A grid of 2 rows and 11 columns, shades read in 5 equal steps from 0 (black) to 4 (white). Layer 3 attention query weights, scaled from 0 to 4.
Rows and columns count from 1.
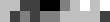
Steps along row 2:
down up down up same up same same same down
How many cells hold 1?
5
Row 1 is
3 3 1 1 0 0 2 3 4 3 4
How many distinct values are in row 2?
3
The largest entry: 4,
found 2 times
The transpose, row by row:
3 3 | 3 1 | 1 2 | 1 1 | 0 2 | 0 2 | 2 3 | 3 3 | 4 3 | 3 3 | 4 1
